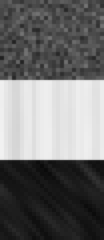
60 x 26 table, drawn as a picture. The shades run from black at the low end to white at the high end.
It is made of 3 by 1 panels. Panel 1,1: low, fine-grained. Panel 2,1: very high, streaked downward, faint in contrast. Panel 3,1: very low, slanting down to the right, faint in contrast.
